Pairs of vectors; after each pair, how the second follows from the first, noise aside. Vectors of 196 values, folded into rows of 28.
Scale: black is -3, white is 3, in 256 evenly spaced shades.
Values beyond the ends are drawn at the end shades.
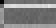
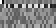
sign-scrambled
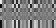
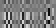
wrapped around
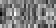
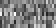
sign-scrambled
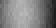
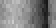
wrapped around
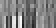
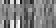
wrapped around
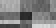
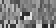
sign-scrambled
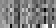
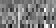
sign-scrambled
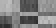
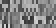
sign-scrambled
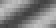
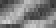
wrapped around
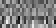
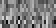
sign-scrambled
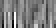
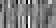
wrapped around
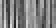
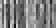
wrapped around
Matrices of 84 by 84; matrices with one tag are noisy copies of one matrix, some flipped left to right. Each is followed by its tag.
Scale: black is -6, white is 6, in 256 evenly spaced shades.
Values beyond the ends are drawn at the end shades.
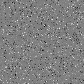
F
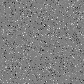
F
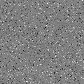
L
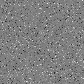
L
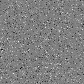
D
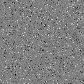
F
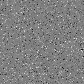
D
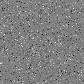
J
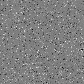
D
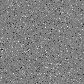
D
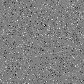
F
